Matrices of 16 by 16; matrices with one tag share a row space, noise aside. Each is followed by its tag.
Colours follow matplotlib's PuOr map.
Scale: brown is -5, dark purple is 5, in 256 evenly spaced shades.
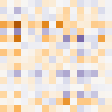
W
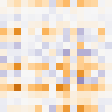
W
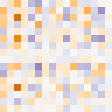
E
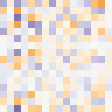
E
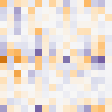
E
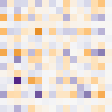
E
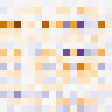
W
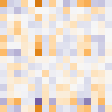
E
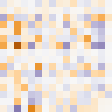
E
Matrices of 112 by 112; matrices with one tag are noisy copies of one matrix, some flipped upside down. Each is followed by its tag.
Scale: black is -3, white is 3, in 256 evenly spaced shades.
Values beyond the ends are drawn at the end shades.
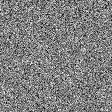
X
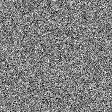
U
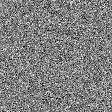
U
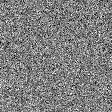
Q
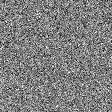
Q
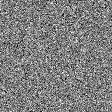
X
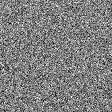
Q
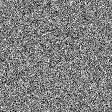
U
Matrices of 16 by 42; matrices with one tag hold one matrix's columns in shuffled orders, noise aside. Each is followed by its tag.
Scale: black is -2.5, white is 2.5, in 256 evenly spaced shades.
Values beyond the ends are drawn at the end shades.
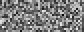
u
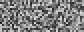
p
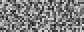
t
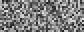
u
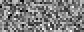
t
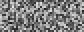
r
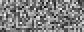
p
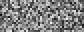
p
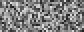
r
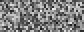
r
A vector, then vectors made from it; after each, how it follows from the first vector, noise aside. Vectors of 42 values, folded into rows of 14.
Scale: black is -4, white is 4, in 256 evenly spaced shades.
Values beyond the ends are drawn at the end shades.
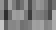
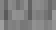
shrunk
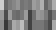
wrapped around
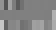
partly zeroed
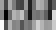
scaled up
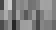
wrapped around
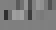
partly zeroed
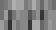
wrapped around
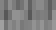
shrunk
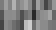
wrapped around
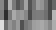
copied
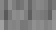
shrunk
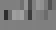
partly zeroed
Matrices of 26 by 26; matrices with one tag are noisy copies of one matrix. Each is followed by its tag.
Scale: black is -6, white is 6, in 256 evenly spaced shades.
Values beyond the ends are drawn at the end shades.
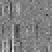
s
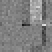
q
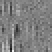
s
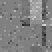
q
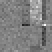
q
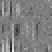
s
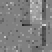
q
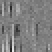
s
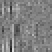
s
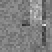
q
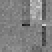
q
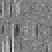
s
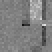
q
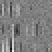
s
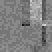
q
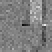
q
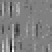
s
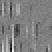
s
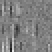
s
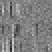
s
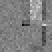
q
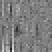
s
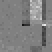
q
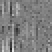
s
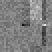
q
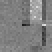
q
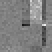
q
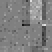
q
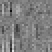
s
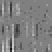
s
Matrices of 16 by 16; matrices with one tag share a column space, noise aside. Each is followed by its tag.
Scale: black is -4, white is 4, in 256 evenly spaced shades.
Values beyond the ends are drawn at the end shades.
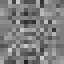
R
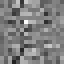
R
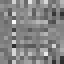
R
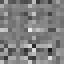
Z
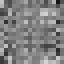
R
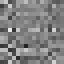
Z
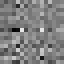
Z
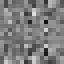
R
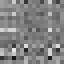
Z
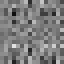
R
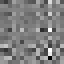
Z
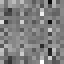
R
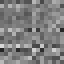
Z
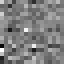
Z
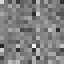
Z
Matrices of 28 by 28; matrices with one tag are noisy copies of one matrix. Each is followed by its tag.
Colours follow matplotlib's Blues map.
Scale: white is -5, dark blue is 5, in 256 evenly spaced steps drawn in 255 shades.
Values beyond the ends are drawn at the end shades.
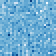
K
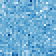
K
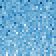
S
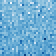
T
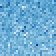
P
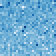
P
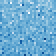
T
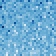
S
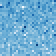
P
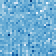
K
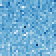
P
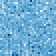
K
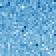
P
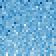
S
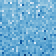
T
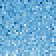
S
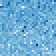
P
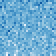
S
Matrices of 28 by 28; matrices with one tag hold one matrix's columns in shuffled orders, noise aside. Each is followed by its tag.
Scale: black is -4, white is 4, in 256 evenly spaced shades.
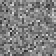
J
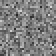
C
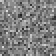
C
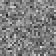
C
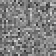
J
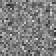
J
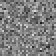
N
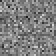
N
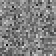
C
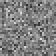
J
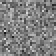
J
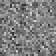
J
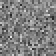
C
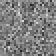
J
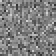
J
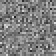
N
